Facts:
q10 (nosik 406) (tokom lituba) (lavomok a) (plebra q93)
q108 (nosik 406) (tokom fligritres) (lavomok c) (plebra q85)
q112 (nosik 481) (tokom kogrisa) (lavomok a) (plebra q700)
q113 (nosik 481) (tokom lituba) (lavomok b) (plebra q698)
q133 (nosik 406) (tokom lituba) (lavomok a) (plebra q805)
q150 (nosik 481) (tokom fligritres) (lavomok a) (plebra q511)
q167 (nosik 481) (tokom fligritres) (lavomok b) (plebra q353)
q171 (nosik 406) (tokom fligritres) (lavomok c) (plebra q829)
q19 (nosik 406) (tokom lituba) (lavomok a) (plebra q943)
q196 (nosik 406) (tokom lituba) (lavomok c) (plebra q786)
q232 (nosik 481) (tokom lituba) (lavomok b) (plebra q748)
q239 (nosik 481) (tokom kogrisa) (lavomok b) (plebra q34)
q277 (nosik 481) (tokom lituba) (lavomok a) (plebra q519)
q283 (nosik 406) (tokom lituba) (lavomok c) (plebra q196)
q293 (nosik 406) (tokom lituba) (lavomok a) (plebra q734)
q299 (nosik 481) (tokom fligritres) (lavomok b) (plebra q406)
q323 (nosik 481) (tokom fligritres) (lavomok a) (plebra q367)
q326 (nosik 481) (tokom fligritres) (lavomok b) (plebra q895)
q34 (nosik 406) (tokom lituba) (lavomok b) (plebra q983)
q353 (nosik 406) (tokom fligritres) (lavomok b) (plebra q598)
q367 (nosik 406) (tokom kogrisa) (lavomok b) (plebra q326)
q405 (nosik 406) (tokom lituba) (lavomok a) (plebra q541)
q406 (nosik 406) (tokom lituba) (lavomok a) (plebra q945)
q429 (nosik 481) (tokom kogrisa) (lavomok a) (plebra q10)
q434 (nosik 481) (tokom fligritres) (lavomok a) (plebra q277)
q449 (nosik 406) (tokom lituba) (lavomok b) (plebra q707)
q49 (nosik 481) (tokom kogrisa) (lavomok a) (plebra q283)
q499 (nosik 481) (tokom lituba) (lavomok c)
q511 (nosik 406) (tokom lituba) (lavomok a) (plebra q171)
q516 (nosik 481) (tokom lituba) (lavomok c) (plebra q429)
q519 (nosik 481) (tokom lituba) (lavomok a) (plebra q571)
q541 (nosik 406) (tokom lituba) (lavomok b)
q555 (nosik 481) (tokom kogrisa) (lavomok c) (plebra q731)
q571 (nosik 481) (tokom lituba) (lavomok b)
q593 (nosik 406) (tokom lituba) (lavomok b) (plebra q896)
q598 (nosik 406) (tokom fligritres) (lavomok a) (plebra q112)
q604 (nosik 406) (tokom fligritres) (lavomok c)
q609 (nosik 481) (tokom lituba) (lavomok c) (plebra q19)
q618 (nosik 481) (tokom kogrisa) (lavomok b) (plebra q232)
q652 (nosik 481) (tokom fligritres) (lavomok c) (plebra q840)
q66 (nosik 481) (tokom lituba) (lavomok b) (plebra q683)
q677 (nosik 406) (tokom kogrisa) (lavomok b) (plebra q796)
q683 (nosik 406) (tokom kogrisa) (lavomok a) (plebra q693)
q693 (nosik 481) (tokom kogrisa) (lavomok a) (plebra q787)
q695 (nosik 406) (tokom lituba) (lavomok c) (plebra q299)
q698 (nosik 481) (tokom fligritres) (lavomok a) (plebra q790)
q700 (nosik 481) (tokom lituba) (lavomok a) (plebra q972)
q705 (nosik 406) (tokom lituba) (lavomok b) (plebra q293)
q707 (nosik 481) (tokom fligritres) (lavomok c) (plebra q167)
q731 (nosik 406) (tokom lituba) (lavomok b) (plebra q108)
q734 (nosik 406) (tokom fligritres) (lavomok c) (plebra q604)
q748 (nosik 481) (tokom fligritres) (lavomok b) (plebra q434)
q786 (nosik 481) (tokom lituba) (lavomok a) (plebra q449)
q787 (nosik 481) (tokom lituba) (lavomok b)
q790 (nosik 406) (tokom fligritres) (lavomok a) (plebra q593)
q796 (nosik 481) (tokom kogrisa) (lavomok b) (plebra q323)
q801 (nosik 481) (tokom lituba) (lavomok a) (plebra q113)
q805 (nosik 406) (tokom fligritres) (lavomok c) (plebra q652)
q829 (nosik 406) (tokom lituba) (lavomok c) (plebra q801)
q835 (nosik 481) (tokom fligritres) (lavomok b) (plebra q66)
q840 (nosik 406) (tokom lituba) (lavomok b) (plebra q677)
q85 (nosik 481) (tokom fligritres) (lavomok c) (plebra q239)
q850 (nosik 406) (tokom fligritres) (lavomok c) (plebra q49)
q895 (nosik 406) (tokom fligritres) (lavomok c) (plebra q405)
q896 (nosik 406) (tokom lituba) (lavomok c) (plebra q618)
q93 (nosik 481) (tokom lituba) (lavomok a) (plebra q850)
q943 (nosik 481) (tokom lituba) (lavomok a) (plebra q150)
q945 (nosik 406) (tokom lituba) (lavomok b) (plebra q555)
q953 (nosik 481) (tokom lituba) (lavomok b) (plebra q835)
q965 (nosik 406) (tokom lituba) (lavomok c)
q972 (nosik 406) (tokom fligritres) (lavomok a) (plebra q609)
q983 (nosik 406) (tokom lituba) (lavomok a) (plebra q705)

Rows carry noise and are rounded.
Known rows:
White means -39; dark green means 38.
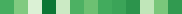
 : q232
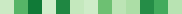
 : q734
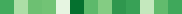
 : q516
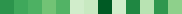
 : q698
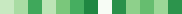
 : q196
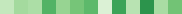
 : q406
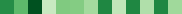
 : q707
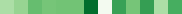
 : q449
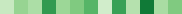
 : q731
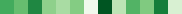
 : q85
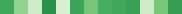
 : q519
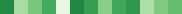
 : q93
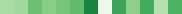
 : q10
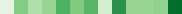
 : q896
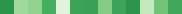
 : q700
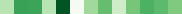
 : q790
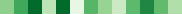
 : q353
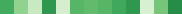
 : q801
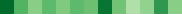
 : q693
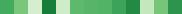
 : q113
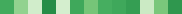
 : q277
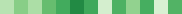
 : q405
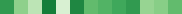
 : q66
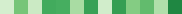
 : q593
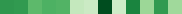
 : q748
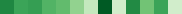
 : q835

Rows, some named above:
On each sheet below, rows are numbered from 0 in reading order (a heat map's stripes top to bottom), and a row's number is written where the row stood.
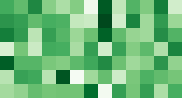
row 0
q85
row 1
q748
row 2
q618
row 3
q593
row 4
q429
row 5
q790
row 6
q449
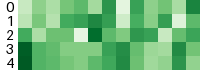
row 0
q511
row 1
q840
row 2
q516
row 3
q112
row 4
q429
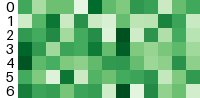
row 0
q516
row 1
q108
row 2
q652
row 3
q796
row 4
q49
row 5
q232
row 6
q323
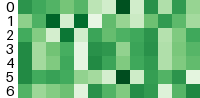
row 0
q434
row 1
q598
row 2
q571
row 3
q786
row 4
q93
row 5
q299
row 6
q609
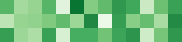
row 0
q499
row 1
q19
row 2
q943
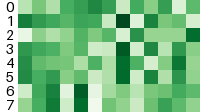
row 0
q840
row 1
q326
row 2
q896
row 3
q698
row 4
q555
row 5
q150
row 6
q171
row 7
q972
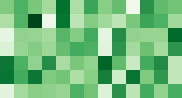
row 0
q683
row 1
q850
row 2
q829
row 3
q965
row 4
q239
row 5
q167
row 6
q695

